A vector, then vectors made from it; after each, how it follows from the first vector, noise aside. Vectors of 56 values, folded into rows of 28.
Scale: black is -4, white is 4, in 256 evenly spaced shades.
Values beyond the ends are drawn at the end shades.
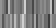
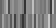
negated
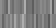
shrunk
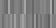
shrunk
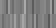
shrunk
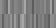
shrunk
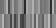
negated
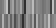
negated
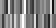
scaled up
